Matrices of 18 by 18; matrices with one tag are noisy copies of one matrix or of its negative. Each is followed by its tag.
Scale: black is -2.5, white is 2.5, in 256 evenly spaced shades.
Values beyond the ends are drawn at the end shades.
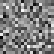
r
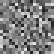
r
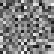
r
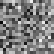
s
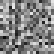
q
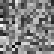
q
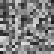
q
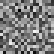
r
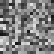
q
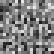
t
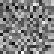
r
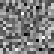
s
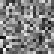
s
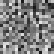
t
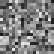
q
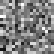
q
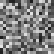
s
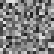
s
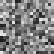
q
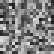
q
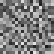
r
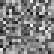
s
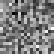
t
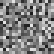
s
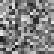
q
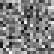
s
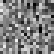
t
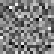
r
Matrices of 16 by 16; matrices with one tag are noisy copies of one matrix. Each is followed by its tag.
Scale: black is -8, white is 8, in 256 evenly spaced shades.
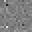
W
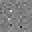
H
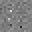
H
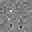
H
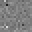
W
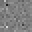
W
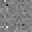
W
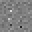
H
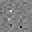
H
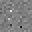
H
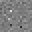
H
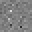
H
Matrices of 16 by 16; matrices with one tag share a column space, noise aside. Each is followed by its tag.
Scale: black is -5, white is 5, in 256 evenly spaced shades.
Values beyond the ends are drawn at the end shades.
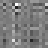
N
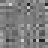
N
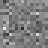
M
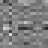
M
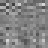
N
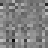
N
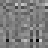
N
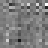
N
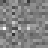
M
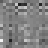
N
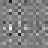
M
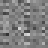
M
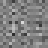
M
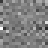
M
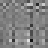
N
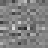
M
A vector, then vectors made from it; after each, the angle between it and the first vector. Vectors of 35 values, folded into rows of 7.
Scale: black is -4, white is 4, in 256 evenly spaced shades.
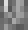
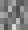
partly opposed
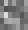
orthogonal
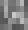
partly aligned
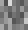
partly opposed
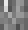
nearly parallel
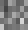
partly opposed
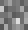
orthogonal
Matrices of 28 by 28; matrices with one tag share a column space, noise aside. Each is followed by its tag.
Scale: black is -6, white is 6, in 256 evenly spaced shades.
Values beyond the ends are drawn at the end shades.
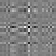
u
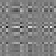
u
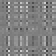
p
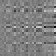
u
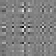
u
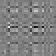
u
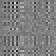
p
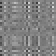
p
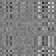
p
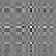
u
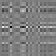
u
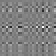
u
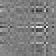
u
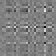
u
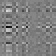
u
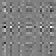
u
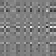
u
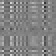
p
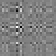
u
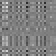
p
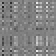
p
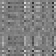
p
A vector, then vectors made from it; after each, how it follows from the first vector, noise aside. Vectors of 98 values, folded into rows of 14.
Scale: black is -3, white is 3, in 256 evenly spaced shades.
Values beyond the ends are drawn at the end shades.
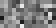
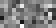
copied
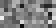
negated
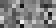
negated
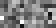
negated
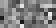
copied
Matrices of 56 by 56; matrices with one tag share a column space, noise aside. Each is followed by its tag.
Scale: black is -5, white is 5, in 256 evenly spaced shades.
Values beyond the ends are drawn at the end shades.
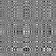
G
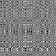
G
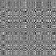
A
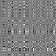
G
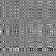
G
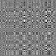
A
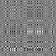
G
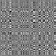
A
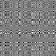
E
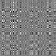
A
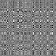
A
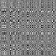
A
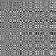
A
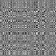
A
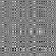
G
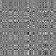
A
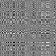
E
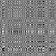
G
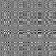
E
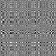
E
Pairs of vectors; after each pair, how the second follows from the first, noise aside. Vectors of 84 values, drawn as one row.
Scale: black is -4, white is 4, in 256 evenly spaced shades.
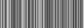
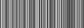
shuffled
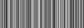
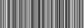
negated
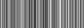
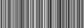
negated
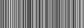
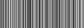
copied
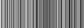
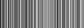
negated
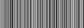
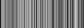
shuffled
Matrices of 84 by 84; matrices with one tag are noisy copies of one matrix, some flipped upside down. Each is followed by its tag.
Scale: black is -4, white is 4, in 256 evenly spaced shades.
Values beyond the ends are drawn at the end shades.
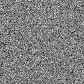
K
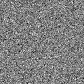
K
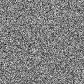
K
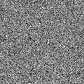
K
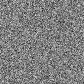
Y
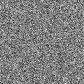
Y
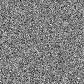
Y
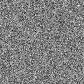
Y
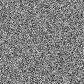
Y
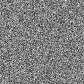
Y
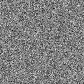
Y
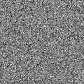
K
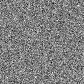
Y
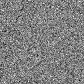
K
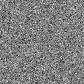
Y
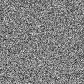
K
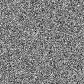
Y
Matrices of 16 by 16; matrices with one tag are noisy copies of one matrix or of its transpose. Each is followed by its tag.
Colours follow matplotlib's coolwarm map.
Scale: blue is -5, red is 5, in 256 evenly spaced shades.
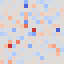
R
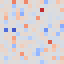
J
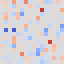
J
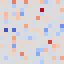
J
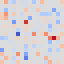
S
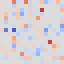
J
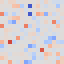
J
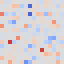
J
